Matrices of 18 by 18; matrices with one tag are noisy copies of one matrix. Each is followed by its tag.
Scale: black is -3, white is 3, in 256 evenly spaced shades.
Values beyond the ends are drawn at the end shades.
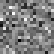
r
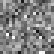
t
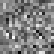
t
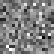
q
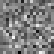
t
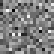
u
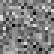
r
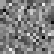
q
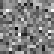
u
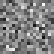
q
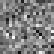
t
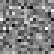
r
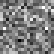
r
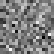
q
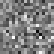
t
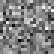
r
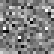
r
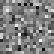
u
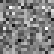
r
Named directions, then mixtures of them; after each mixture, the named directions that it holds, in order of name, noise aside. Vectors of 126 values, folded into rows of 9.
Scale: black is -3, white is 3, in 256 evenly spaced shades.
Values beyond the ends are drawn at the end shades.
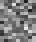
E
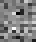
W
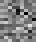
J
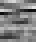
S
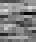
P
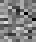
J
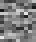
E, J, S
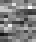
E, P, S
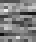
P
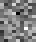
E, W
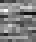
P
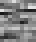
S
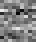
J, S, W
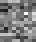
J, P, W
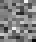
E, W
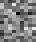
E, P, W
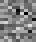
J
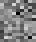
E, J, W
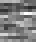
P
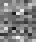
P, W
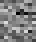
J, P, W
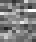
E, S, W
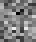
E, W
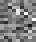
J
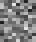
E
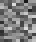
E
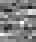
E, P, S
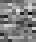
J, P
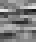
P, S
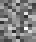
E, J, W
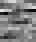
S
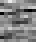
S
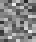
E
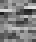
P, S, W
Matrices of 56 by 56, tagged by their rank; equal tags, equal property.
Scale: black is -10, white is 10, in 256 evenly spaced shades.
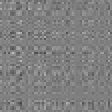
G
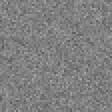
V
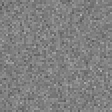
V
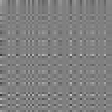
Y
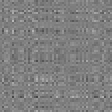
G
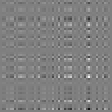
Y
